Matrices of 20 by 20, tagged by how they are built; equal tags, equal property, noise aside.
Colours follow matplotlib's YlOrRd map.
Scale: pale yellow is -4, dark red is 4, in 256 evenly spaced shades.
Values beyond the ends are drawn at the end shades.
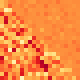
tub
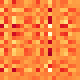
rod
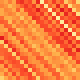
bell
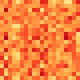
rod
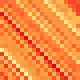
bell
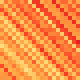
bell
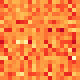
rod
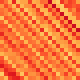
bell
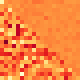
tub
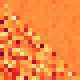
tub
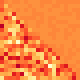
tub
